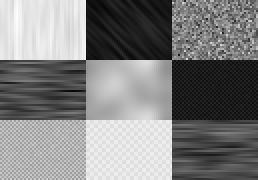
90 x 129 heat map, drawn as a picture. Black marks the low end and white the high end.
It is made of 3 by 3 panels. Panel 1,1: very high, streaked downward, faint in contrast. Panel 1,2: very low, slanting down to the right, faint in contrast. Panel 1,3: middling, fine-grained, strong in contrast. Panel 2,1: low, streaked across. Panel 2,2: high, smooth. Panel 2,3: very low, checkered, faint in contrast. Panel 3,1: high, checkered. Panel 3,2: very high, checkered, faint in contrast. Panel 3,3: low, streaked across.
